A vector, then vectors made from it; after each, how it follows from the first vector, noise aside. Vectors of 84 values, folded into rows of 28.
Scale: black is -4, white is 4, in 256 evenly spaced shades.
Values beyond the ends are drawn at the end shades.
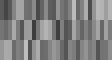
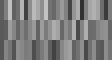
wrapped around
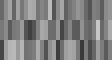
wrapped around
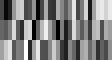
scaled up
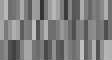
wrapped around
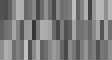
copied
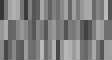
wrapped around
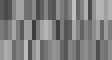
copied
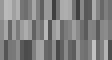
wrapped around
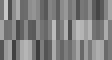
wrapped around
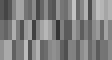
copied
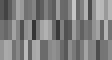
copied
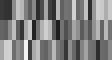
scaled up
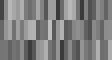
wrapped around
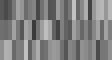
copied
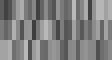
copied
